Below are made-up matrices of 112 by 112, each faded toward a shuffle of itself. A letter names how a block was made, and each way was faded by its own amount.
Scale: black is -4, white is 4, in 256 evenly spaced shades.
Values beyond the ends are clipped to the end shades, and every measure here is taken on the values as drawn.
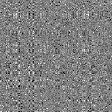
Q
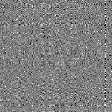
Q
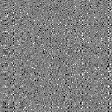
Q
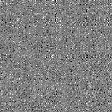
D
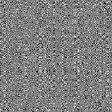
Q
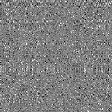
D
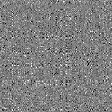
D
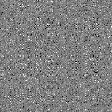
D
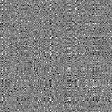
Q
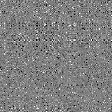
D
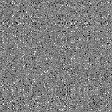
D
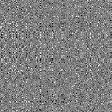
Q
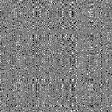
Q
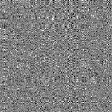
Q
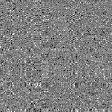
D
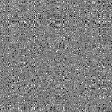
Q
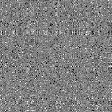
D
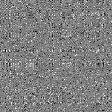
D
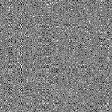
Q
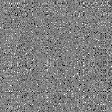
D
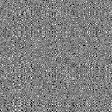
Q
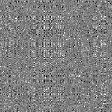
Q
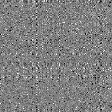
D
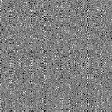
Q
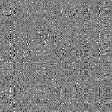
Q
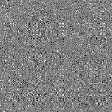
D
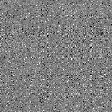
D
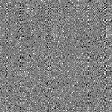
Q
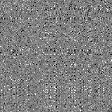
D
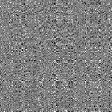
Q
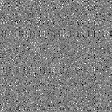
D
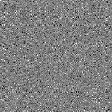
D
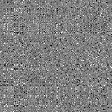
D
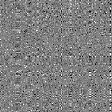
Q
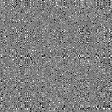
Q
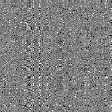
Q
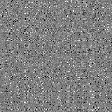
D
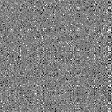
Q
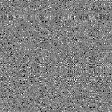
D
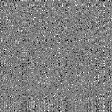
D
